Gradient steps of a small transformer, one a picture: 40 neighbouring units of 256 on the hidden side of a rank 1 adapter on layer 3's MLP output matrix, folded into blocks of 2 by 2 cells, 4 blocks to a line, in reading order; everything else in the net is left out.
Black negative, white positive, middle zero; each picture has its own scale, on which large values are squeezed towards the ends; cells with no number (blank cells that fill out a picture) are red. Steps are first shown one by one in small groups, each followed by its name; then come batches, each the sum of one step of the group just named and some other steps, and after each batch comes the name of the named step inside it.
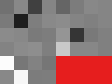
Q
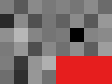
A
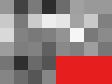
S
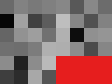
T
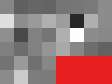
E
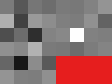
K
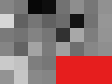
Q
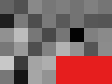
A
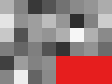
E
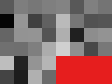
T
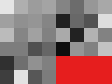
A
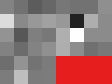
E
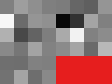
K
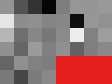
S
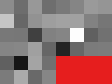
K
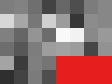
T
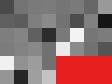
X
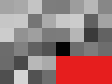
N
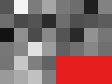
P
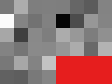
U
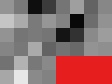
N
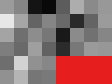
N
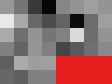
N
